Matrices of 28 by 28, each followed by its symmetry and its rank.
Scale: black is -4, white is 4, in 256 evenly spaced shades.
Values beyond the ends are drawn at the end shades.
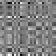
neither, rank two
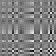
symmetric, rank one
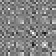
symmetric, rank three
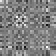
symmetric, rank three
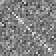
symmetric, full rank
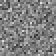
symmetric, full rank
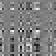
neither, rank two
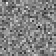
neither, full rank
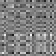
neither, rank two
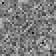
symmetric, full rank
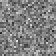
neither, full rank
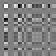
symmetric, rank one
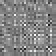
symmetric, rank three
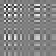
symmetric, rank one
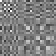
symmetric, rank three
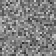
neither, full rank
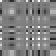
symmetric, rank one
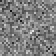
symmetric, full rank
